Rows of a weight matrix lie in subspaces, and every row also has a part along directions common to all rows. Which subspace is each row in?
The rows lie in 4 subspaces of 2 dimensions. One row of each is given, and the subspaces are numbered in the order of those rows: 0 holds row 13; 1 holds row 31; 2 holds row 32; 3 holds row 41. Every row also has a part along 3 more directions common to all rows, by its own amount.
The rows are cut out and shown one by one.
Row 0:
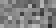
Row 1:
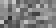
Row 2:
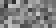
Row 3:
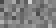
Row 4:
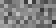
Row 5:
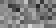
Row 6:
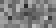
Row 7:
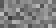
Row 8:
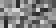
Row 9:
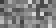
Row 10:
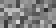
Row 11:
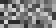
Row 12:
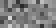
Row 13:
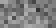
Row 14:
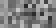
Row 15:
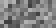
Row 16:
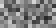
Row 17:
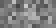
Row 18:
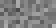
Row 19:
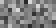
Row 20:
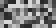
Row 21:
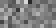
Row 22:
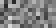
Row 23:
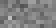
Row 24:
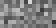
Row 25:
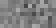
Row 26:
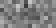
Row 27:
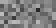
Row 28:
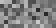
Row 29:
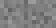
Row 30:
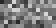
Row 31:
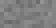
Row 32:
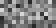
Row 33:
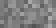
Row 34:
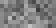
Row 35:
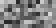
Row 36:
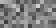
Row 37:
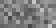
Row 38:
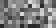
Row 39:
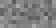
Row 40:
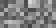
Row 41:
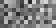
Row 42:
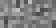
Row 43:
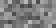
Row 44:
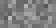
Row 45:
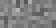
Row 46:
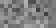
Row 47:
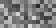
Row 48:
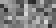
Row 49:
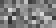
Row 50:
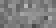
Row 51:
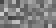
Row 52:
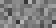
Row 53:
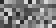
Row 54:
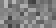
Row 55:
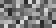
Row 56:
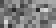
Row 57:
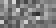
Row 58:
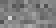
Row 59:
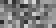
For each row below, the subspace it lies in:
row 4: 3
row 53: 3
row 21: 2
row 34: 0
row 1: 1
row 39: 2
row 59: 1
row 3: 2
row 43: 1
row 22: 1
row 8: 3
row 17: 2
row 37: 3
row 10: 3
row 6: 2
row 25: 2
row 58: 1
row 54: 1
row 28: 0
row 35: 1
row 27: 0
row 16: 0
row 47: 0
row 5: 0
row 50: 2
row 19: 3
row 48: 0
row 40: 1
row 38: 2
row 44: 2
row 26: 2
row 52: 3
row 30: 0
